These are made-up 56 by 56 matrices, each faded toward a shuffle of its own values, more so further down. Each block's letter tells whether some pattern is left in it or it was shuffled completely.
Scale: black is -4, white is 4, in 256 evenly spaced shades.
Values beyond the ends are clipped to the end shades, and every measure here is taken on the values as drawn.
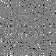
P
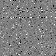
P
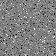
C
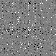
P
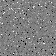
C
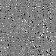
P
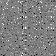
P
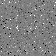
C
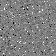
C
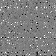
P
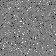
C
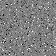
C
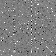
P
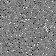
C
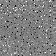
P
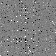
P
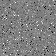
C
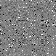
P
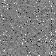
P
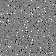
C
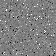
C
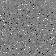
C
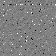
P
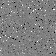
C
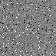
P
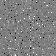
P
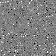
P
